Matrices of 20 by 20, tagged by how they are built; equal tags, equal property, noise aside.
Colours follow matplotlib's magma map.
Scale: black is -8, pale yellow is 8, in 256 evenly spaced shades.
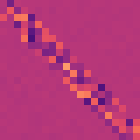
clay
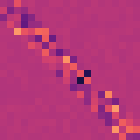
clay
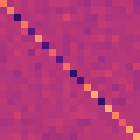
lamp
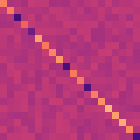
lamp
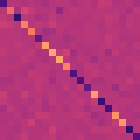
lamp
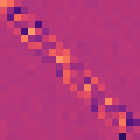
clay
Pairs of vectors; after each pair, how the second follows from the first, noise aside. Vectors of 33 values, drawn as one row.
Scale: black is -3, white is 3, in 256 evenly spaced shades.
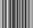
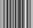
reversed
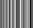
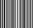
shuffled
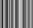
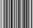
shuffled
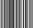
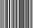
reversed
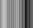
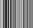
shuffled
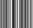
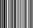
shuffled
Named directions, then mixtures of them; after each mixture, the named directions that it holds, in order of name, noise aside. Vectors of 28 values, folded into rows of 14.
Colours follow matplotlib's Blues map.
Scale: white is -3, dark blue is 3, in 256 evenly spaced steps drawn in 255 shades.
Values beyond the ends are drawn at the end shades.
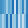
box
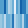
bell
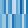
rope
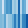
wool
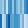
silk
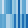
wool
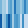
rope, silk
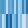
box, silk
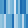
bell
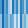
silk, wool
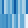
bell, wool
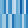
rope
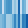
wool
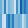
bell, silk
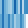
box, wool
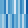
box, rope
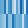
rope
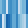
box, silk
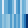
box, wool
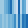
wool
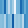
bell, rope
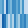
bell, silk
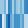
silk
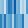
bell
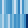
box, wool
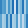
box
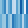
rope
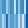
box, rope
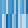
box, silk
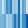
wool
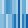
wool
